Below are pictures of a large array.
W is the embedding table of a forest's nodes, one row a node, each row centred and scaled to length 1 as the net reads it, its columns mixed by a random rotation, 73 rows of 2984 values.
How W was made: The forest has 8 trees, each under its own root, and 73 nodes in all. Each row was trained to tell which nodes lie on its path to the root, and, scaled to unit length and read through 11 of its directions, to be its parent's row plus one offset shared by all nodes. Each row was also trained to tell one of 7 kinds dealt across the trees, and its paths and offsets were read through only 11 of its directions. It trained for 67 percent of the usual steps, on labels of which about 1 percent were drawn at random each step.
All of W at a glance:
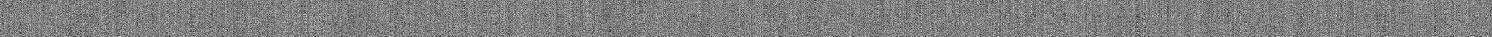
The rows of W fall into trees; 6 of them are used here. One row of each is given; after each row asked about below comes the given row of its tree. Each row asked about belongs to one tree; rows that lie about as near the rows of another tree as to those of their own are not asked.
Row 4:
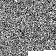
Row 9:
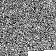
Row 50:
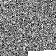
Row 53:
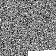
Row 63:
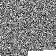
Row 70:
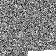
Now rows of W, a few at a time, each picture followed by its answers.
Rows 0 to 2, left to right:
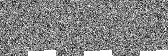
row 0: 9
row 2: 4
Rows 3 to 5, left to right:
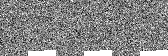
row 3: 53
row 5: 9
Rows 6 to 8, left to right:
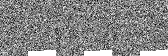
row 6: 70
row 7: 53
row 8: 63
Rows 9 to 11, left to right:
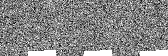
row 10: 50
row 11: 4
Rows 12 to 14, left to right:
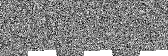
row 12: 4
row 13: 53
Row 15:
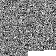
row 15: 63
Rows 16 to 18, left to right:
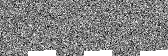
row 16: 9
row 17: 4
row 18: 63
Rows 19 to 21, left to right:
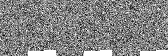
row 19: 63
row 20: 4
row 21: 53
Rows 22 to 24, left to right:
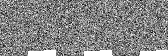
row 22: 50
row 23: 9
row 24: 4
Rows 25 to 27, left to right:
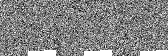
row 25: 4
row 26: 53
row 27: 70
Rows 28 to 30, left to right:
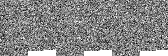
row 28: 63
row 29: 63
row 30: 4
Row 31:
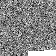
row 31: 4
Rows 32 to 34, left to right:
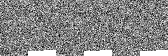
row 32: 63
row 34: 53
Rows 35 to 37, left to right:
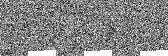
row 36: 63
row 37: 53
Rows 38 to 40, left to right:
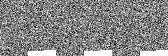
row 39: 4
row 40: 53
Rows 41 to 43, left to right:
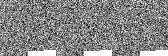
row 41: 4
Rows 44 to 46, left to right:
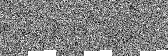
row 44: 63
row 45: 63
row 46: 53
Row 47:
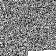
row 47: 50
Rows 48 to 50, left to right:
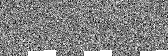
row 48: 9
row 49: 9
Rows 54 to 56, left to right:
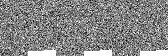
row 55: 63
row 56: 53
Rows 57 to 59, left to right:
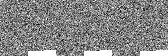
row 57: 50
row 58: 63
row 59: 70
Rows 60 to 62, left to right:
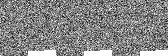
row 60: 4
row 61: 9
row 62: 63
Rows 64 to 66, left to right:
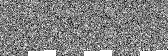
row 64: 50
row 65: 9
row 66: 9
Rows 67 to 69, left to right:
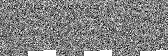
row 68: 63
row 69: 53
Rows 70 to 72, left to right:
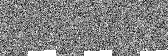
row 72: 9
